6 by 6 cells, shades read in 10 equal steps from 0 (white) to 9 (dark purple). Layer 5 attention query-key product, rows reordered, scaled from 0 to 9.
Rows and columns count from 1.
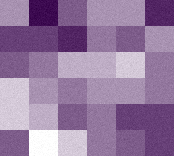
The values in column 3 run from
2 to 8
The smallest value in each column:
2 0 2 3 2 4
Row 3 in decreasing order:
6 5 5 3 3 2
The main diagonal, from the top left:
4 7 3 4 7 7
